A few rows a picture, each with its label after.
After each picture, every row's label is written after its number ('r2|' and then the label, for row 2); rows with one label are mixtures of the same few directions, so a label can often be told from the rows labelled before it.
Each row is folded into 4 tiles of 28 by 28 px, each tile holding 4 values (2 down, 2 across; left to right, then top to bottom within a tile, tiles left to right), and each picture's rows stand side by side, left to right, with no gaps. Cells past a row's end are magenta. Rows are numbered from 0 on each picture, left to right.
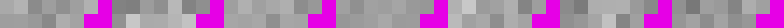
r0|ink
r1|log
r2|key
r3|ink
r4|key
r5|ink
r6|key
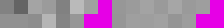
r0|key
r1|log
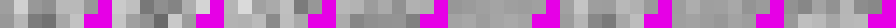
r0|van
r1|ink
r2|key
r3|log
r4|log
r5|van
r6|key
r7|log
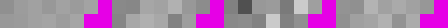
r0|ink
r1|ink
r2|key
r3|ink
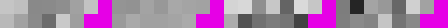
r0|ink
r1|log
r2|log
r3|key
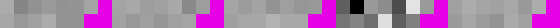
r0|van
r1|key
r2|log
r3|key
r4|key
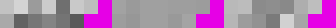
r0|log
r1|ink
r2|ink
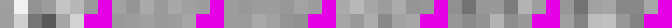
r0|van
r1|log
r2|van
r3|key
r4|key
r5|van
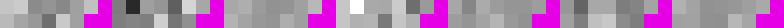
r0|ink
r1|key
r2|ink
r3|key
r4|van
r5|van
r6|ink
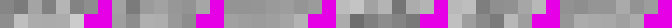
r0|log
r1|van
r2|log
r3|log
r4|ink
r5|log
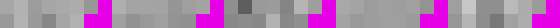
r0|van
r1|log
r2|key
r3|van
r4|van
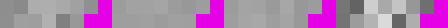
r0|ink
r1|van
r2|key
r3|ink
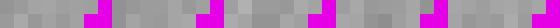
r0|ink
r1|log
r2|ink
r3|van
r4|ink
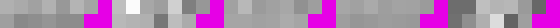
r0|log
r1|key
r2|key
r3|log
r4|ink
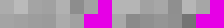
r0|key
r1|log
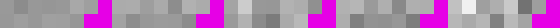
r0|key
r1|log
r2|van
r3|log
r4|key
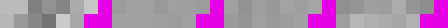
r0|ink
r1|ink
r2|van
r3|log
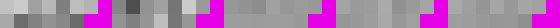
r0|log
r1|key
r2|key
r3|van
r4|log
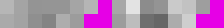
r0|ink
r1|van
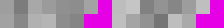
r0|van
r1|ink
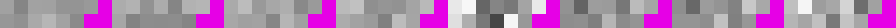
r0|van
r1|log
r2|key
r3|ink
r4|ink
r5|key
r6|key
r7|key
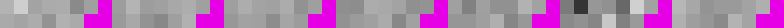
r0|key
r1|van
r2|key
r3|ink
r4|key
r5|key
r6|ink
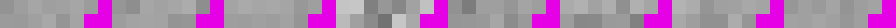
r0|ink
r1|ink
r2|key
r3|ink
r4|key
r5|log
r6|ink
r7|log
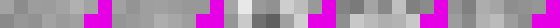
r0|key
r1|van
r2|van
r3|log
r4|van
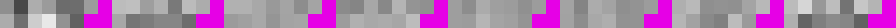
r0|van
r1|log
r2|key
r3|log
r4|van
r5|van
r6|ink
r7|log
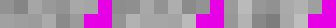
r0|key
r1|log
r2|van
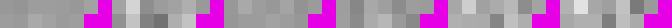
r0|van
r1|van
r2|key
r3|van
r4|key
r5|key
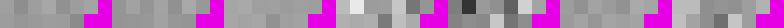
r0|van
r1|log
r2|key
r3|key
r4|key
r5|key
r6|ink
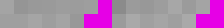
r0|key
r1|log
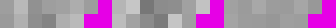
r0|van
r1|ink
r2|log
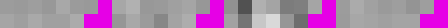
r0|log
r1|van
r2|van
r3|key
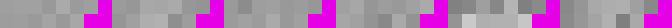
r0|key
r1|ink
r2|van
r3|ink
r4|log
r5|ink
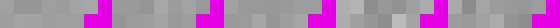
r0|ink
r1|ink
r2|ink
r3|ink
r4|van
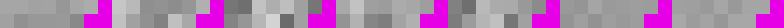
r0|log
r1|ink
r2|ink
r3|van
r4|ink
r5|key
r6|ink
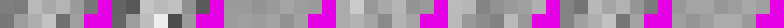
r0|ink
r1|ink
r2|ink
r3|key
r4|ink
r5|ink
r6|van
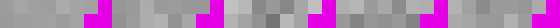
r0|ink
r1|ink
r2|ink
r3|log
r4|ink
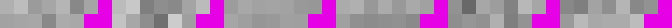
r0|key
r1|ink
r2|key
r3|log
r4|key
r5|log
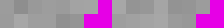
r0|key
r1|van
